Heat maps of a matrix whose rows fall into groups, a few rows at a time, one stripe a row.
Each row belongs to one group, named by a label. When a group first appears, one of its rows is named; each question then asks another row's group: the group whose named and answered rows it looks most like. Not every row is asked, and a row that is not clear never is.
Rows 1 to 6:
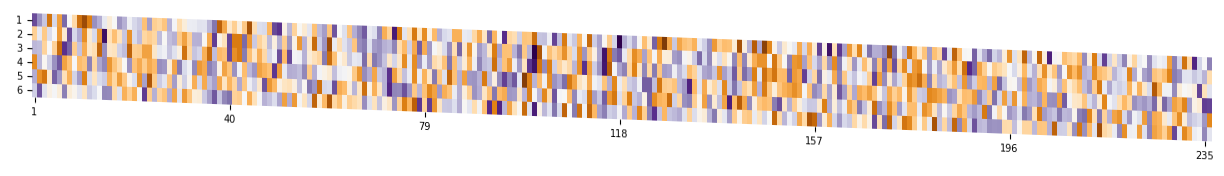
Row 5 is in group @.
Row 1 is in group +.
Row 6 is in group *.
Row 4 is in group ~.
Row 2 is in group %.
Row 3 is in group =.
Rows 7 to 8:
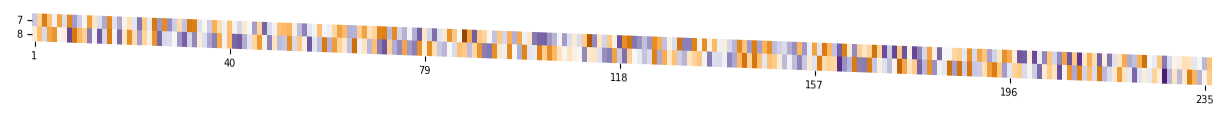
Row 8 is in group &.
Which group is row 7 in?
@
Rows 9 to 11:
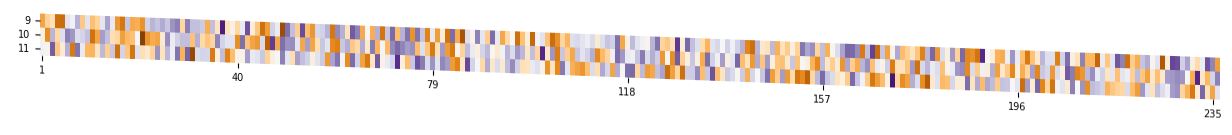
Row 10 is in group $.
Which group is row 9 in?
&
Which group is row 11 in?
~
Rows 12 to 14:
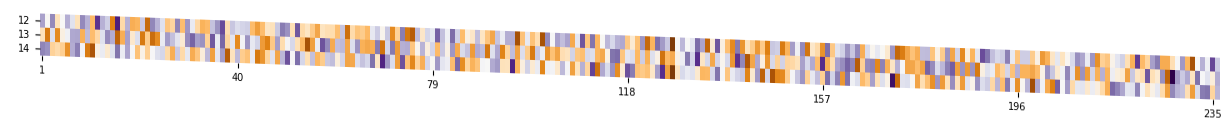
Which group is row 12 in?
*
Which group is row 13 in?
&
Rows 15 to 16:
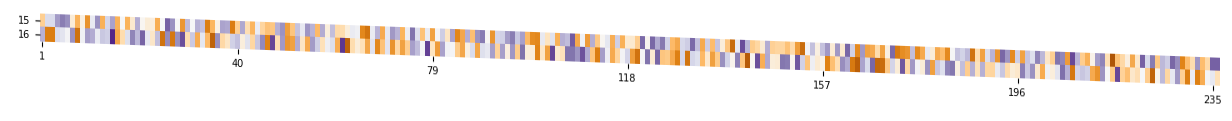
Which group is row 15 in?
~
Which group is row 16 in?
@
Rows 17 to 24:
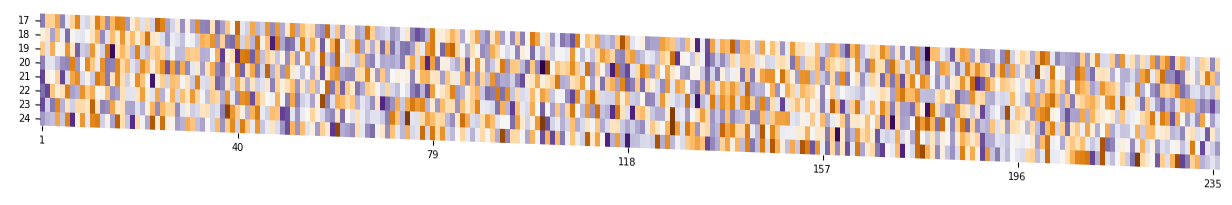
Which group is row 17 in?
@
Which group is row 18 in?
$
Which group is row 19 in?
%
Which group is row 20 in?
~
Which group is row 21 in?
@
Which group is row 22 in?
=
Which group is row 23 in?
+
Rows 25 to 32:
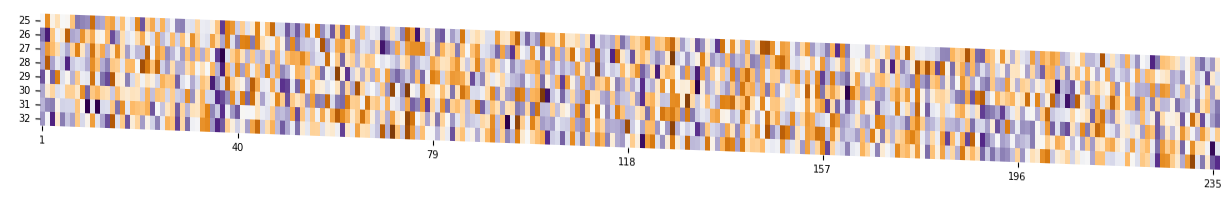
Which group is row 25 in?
%
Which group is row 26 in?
=
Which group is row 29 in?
+
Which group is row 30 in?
@
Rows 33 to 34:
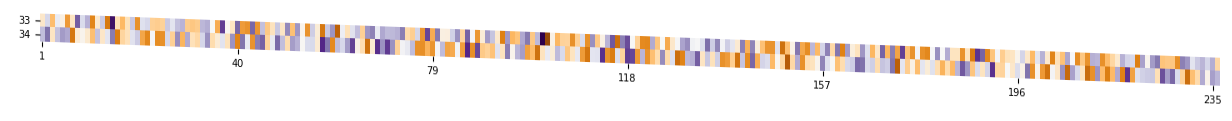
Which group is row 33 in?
%
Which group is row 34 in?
~
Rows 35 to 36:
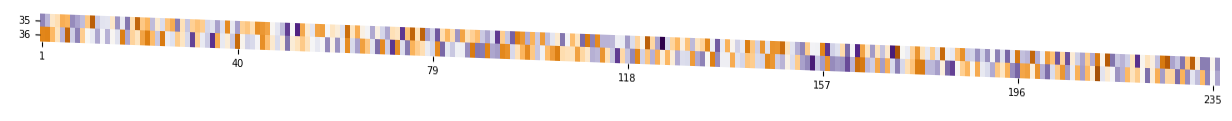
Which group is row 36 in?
&
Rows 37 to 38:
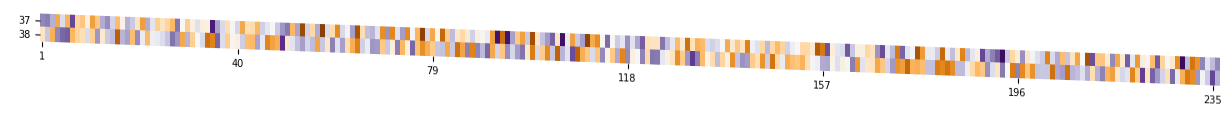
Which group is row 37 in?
+
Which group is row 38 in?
~
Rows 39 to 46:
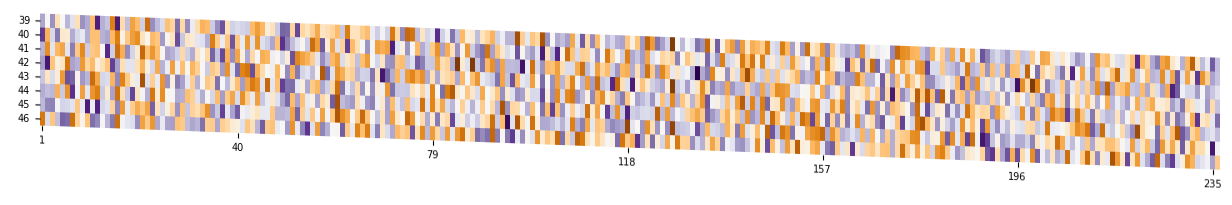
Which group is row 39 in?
*
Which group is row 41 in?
&
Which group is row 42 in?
=
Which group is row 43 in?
$
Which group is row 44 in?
+
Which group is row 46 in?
~
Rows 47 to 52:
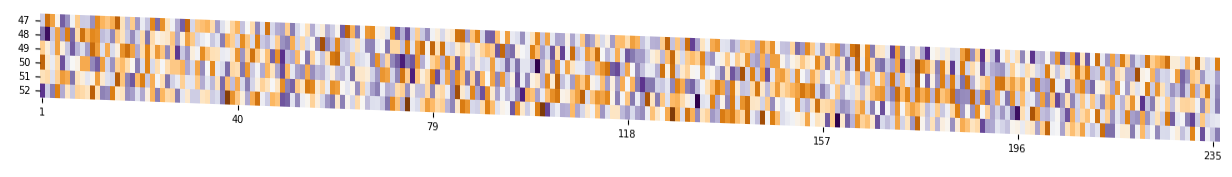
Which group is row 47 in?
@
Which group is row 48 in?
+
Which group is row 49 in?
$
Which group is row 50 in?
~
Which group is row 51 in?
&
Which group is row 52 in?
+
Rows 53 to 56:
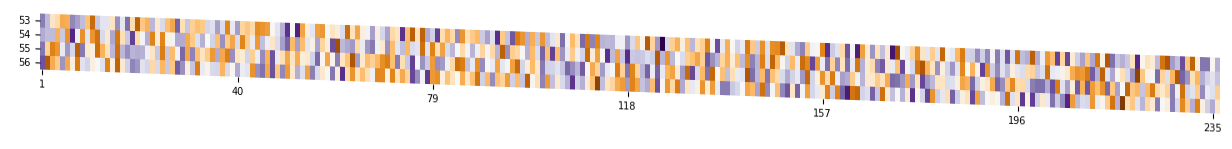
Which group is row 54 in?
+
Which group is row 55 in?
@
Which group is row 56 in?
@
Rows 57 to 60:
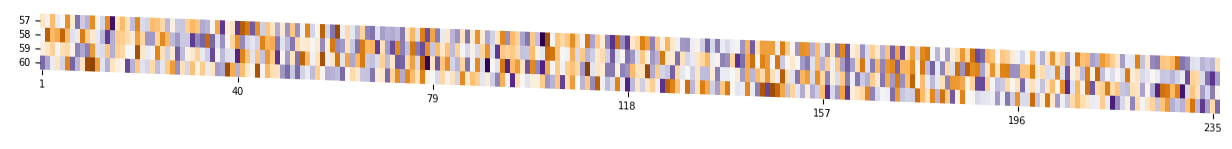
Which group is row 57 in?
%
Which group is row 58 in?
&
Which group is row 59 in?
%
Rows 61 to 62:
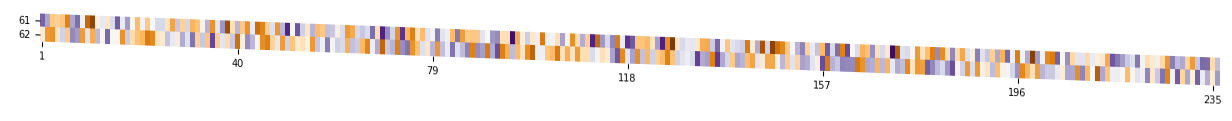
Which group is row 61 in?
=
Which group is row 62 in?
&
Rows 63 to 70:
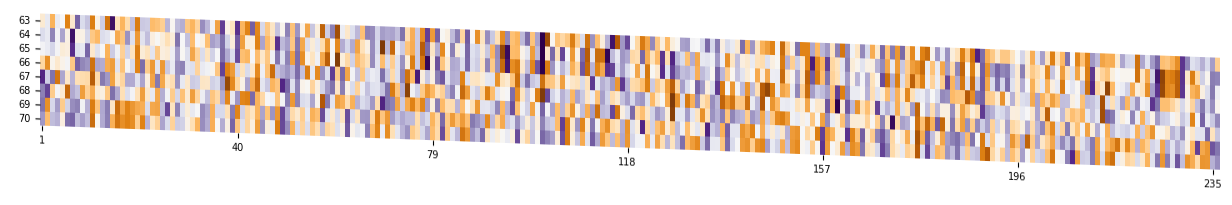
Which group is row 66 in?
%
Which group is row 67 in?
+
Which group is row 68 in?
=
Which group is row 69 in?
$
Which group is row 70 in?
$
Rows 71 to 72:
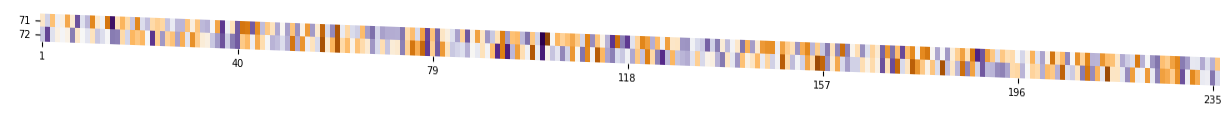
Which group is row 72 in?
*
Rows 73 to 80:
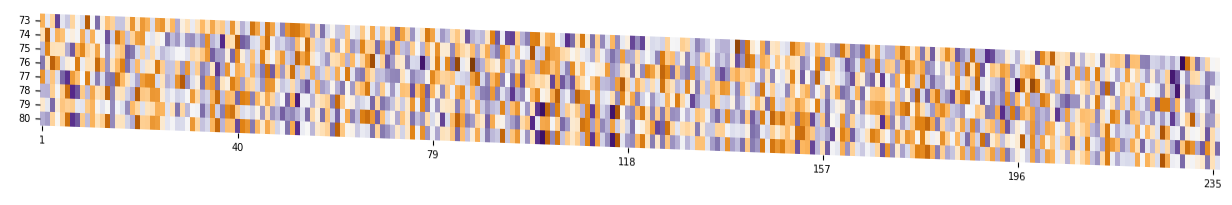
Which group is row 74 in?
&
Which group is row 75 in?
&
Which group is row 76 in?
@
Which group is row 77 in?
~
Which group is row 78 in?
=
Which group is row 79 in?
~
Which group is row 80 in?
=
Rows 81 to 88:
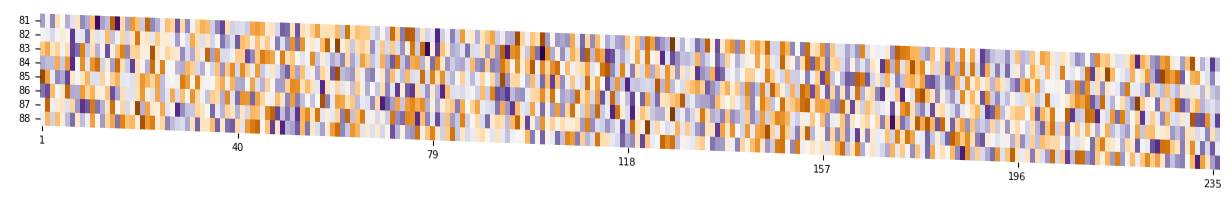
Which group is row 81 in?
*
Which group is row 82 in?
*
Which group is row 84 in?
+
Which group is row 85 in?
~
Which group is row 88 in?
$
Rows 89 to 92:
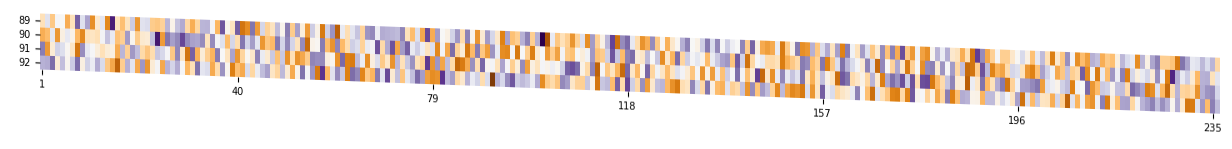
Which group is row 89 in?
%
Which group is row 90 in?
&
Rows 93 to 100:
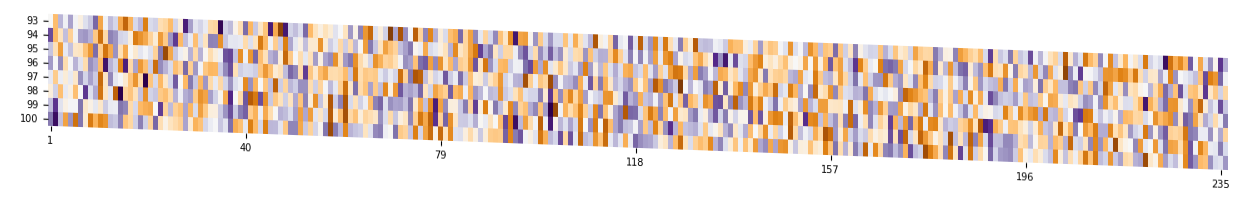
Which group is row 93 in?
%
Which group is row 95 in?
@
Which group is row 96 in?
*
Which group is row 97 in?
$
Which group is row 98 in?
%
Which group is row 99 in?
*
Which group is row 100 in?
+
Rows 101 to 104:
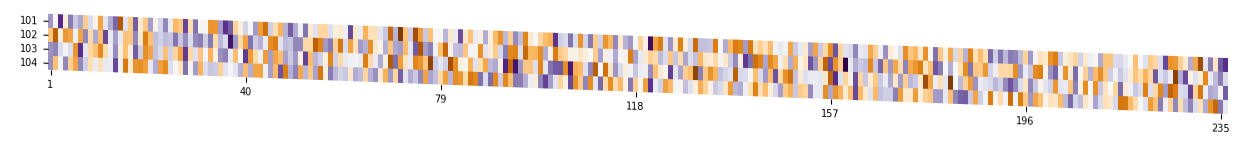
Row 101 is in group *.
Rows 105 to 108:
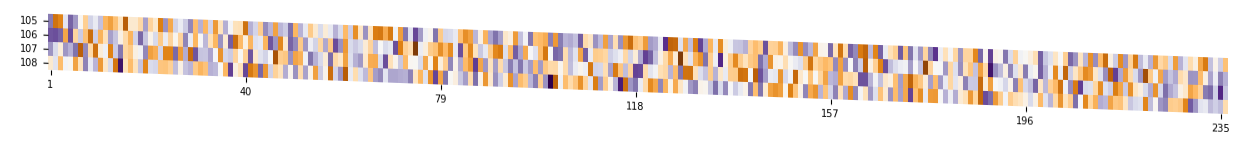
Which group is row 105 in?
@
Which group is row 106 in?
+
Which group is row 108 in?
%
